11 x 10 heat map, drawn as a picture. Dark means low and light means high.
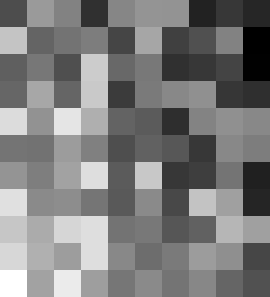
Neither half mirrors the other. The bottom left is the ninth with the highest average. The ninth with the lowest average is the top right. The field climbs toward the bottom left.
